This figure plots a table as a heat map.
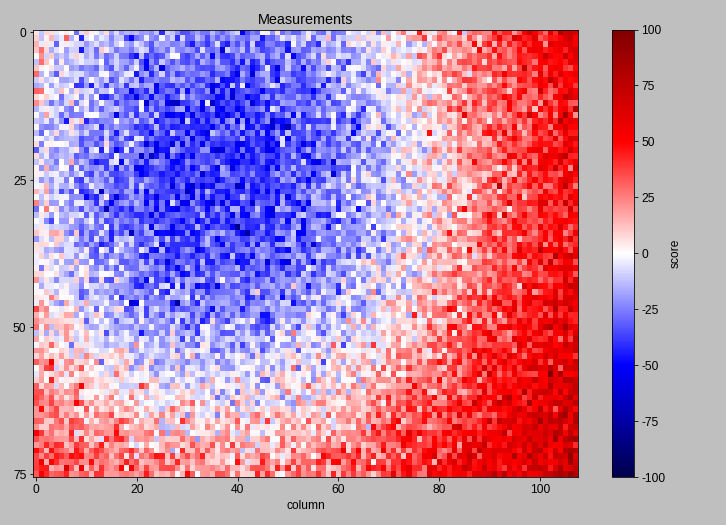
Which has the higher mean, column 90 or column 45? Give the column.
90
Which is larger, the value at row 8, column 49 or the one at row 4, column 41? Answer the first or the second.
the first
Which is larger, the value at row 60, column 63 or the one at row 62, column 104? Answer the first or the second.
the second
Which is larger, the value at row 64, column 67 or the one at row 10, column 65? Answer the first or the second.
the first
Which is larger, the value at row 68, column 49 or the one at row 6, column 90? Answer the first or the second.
the second
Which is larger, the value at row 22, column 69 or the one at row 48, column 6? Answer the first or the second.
the second
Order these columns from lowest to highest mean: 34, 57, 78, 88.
34, 57, 78, 88
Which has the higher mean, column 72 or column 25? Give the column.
72
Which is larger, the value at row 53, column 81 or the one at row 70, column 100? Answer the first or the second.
the second
